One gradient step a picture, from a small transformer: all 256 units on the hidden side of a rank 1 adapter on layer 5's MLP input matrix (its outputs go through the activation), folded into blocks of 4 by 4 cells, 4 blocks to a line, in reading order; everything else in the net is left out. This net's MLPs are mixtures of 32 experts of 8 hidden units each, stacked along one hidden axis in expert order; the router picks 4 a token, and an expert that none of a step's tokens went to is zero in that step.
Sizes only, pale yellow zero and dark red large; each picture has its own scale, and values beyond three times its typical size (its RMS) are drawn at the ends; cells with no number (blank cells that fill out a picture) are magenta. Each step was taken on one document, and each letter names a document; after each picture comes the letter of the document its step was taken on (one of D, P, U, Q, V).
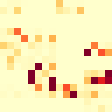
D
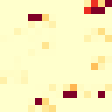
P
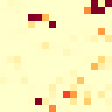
P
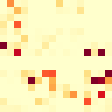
D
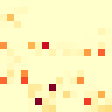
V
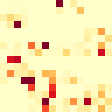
V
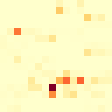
D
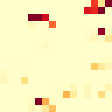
P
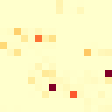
D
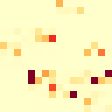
D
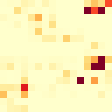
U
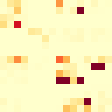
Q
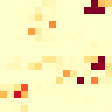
U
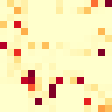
V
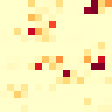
U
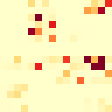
U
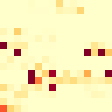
D
